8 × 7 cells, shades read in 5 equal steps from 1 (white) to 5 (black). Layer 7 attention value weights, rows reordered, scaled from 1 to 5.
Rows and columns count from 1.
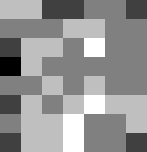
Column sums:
28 18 21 19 18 23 24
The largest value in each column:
5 3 4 4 3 3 4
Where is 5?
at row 4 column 1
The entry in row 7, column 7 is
2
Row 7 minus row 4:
-2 0 -1 -2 0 0 -1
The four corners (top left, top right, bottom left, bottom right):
2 4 4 4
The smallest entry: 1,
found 4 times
